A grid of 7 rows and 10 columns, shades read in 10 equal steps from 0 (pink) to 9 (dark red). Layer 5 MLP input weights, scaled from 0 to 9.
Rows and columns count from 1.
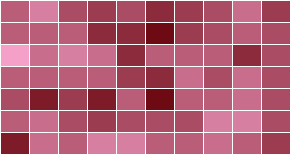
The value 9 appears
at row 2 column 6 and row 5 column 6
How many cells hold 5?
15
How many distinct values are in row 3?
6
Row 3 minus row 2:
-4 -1 -2 -4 0 -5 -2 -1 3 0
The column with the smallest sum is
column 9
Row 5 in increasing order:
3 4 4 4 5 5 6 8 8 9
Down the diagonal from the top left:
4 4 2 4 4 5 4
